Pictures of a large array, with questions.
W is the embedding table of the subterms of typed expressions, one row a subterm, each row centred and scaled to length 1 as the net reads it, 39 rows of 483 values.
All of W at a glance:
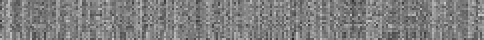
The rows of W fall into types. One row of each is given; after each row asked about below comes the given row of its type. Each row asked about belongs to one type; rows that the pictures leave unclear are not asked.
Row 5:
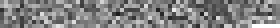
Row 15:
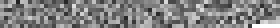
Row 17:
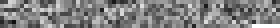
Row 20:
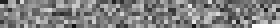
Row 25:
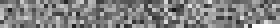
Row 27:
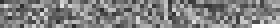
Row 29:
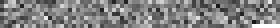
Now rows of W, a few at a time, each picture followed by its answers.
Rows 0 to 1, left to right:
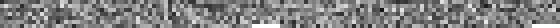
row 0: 27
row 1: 25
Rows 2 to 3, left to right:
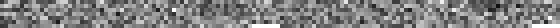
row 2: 17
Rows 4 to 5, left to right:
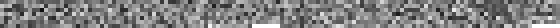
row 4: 15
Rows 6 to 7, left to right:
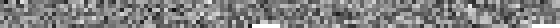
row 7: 27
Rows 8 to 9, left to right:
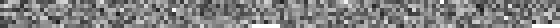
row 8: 17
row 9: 20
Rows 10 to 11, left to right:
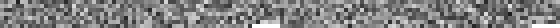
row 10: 15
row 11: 5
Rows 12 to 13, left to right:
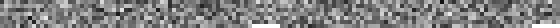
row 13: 15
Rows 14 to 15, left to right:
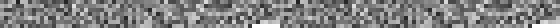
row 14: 15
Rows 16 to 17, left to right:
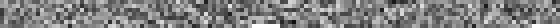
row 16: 5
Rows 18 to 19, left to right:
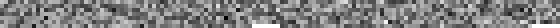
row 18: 5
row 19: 17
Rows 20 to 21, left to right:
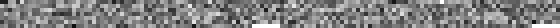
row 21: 29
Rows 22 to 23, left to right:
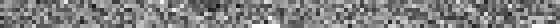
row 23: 5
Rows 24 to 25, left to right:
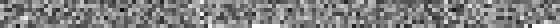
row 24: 17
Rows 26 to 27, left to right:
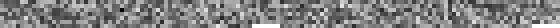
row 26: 27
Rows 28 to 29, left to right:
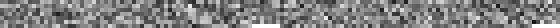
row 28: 27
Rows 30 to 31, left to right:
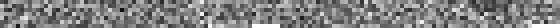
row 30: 17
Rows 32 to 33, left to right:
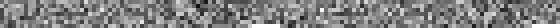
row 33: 20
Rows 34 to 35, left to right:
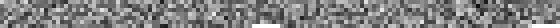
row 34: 29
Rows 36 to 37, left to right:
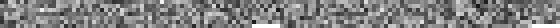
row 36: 20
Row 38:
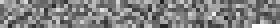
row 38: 29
